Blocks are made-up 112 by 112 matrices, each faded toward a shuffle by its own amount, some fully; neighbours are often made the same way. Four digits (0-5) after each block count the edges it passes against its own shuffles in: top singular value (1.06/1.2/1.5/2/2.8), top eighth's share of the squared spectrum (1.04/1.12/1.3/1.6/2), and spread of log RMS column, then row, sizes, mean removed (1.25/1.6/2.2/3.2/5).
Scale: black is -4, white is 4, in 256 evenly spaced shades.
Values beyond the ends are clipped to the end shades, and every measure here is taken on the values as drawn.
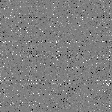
3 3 1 2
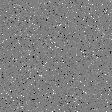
0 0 0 0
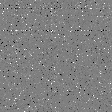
3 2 0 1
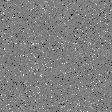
2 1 0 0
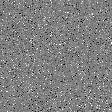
2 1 0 0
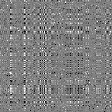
5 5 4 3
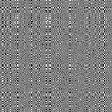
5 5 4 4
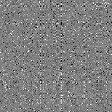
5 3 2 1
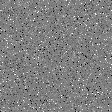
0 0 0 0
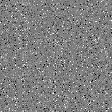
4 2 1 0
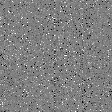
3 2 1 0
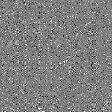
4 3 2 2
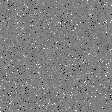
2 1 0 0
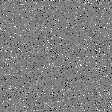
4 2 1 1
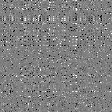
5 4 2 3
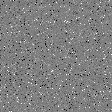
3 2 0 1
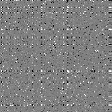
5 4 2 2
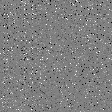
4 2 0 1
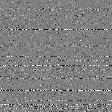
3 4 0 4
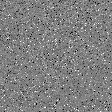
0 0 0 0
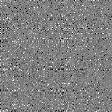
4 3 2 3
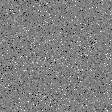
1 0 0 0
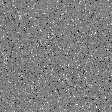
0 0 0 0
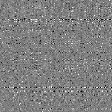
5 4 2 3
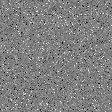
2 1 0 1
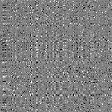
5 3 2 3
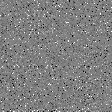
3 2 0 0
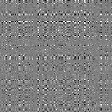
5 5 4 4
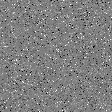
0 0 0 0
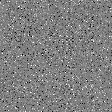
3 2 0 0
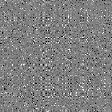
5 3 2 2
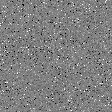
2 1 0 0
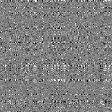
5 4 2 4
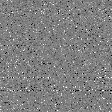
3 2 0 2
